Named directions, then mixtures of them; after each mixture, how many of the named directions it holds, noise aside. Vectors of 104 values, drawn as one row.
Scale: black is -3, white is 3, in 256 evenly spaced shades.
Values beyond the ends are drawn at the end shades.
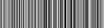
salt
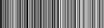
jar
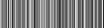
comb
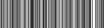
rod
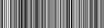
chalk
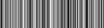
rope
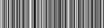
three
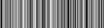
one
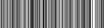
one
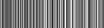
one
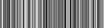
two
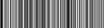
three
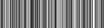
two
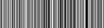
three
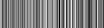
three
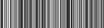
two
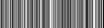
three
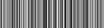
two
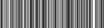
three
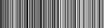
one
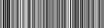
one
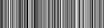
three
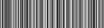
two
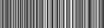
one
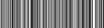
two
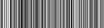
one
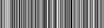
three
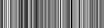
two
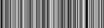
one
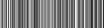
two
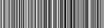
one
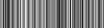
two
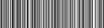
three
